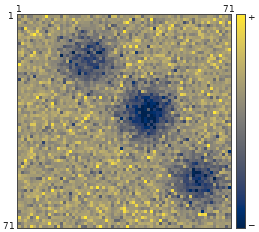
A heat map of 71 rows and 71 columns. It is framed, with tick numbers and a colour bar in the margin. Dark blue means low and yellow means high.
The halves do not mirror each other. There are no regular stripes. No single row or column stands out from its neighbours. There are three dips.
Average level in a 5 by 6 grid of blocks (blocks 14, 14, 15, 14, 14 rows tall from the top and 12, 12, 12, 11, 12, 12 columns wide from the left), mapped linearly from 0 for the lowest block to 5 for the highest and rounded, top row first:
533555 / 533345 / 554035 / 555432 / 555543
